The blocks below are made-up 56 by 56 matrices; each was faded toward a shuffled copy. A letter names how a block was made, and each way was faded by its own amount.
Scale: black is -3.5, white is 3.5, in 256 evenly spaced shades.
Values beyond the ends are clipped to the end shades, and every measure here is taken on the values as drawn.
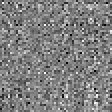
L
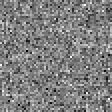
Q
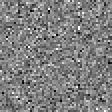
Q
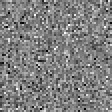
Q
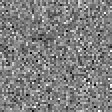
Q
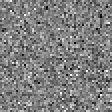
Q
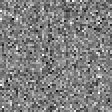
Q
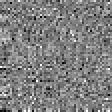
L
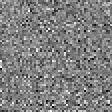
L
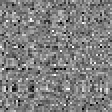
L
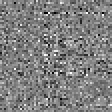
L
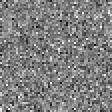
Q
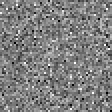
Q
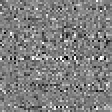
L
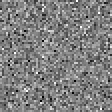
Q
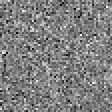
Q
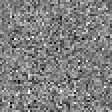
Q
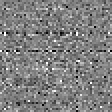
L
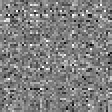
L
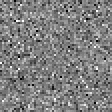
Q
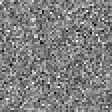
Q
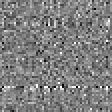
L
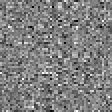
L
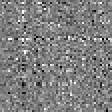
L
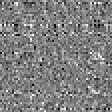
L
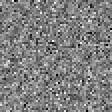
Q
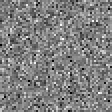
Q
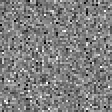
Q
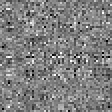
L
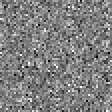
Q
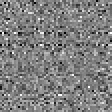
L
